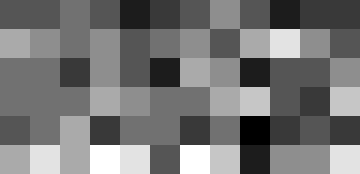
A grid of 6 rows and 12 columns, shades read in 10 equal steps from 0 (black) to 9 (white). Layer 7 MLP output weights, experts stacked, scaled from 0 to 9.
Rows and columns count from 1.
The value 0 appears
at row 5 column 9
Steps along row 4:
same same up down down same up up down down up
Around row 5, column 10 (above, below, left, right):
3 5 0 3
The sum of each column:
26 28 26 30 24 18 29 30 18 22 20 27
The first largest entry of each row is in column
8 10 7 9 3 4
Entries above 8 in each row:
0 0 0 0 0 2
